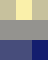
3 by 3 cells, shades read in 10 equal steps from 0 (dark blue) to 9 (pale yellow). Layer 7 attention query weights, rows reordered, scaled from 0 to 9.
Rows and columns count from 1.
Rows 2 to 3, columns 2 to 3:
5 5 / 2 0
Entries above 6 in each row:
3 0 0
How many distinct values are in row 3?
2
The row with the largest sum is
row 1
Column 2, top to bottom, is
9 5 2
